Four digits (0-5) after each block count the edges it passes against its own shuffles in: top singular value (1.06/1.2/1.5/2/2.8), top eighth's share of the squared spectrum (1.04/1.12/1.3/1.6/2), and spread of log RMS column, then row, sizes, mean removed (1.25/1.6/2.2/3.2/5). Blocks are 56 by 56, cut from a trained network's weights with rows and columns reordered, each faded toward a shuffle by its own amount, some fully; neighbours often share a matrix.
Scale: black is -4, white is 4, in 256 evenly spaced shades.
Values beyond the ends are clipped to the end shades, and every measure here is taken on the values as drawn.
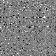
3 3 0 2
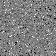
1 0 0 0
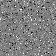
0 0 0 0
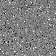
0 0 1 0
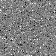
0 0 0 0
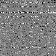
3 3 0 3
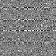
4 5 1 3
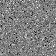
0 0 0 0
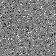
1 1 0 0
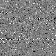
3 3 0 2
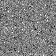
0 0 0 0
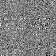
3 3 1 2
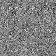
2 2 0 1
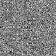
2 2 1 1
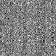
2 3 0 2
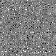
3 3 0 2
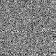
3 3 0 2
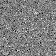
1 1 0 1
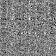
3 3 0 2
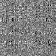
3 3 1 2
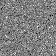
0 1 0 0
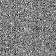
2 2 0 1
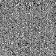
2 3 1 2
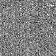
2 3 1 2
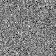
1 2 0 1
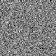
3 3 1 1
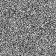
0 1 0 0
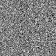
2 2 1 0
